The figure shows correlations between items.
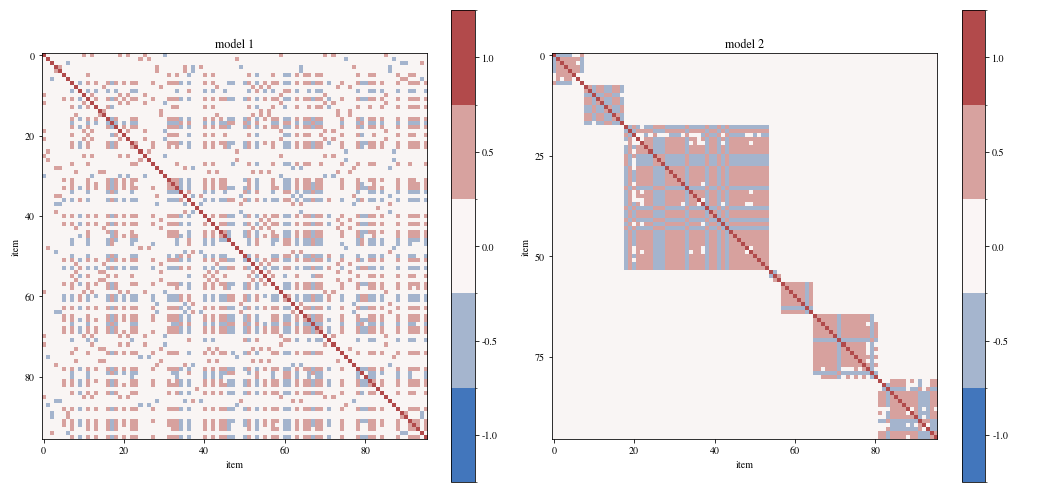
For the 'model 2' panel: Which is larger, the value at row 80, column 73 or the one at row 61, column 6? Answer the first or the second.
the first
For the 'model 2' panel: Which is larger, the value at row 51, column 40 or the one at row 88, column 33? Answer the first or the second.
the first
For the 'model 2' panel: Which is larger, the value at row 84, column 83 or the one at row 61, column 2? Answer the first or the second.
the second
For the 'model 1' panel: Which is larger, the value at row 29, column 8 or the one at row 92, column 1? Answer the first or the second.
the first
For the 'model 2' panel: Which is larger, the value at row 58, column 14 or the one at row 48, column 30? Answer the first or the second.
the second
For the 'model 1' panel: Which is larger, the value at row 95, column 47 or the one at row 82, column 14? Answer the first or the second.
the second
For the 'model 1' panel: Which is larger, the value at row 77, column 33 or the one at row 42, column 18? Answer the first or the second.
the second
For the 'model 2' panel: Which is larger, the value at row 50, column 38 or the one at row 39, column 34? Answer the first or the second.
the second
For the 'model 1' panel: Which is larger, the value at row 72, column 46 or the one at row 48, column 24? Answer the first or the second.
the second
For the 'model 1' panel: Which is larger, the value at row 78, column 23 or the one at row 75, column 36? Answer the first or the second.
the first
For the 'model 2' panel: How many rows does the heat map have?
96
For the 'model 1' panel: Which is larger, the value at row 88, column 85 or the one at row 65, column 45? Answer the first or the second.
the second
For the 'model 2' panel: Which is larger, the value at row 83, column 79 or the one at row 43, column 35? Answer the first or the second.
the first
